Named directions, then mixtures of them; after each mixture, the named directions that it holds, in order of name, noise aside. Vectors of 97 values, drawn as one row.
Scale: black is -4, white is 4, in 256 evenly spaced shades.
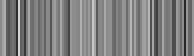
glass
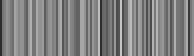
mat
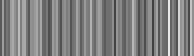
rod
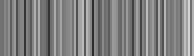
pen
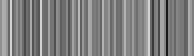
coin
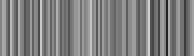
coin, glass, rod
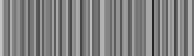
coin, mat, rod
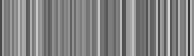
mat, rod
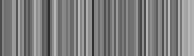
pen, rod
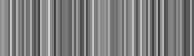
coin, pen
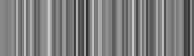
pen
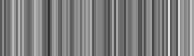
pen, rod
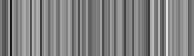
coin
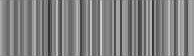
mat, rod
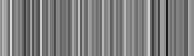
coin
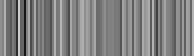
glass, pen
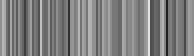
coin, glass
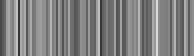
glass, mat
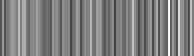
rod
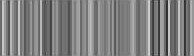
coin, glass, rod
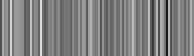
coin, mat, rod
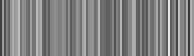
mat, rod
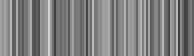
coin, pen, rod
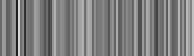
glass, pen, rod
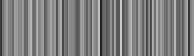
mat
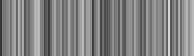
mat, pen, rod
